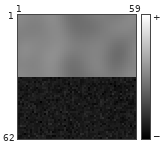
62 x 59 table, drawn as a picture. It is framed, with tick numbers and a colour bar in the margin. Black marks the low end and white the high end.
It is made of 2 by 1 panels. Panel 1,1: middling, smooth, faint in contrast. Panel 2,1: very low, fine-grained, faint in contrast.
